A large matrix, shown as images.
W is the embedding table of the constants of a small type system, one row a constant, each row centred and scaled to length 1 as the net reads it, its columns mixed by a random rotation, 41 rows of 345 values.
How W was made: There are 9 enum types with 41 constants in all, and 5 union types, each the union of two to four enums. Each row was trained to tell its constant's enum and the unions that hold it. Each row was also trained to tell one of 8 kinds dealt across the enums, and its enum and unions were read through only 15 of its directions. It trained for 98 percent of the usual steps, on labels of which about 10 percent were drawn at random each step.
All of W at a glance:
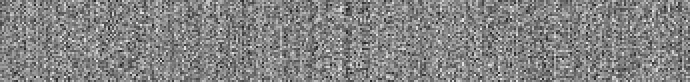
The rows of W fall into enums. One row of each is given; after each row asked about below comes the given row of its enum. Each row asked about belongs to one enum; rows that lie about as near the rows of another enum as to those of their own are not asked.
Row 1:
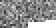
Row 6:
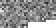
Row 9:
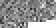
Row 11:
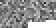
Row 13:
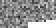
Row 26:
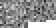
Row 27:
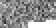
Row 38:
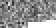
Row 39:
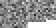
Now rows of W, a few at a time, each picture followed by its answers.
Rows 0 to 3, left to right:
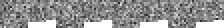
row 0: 13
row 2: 38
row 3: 39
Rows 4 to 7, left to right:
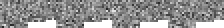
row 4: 1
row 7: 38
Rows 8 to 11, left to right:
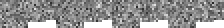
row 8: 27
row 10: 13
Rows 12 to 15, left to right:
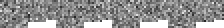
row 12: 6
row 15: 1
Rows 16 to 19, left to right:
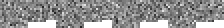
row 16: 38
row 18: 27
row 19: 9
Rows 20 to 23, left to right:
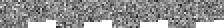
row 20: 13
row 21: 1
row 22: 26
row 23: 39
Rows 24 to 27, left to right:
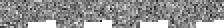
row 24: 1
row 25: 9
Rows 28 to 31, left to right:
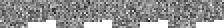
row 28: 38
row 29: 9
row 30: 1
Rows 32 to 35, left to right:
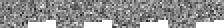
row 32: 9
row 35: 11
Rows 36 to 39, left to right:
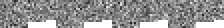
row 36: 13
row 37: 9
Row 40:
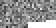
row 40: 13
